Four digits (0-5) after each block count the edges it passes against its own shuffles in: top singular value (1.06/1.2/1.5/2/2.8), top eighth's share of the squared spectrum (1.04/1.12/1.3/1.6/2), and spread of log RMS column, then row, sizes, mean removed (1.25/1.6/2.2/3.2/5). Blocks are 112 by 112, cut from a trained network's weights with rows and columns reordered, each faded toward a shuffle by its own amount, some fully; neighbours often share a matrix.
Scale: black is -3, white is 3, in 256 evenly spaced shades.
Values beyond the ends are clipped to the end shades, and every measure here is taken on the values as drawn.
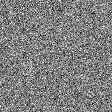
0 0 0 0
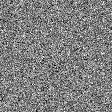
0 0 0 0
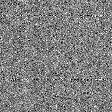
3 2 0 2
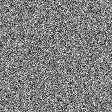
0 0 0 0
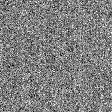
2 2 0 0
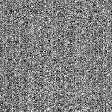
3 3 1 2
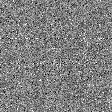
2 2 0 1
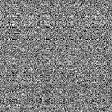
4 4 1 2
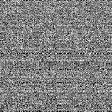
4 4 1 2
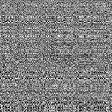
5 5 2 3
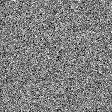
0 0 0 0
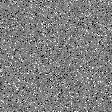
2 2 0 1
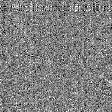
3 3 1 2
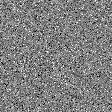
0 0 0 0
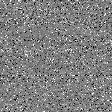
3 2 0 2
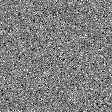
1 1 0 0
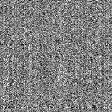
4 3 1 2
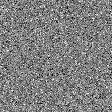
2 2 0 0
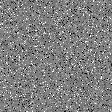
1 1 0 0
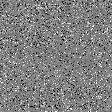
3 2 0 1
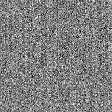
3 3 0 1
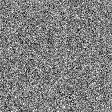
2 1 0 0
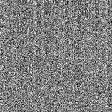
3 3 0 1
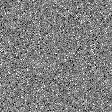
2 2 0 0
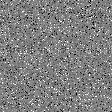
2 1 0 0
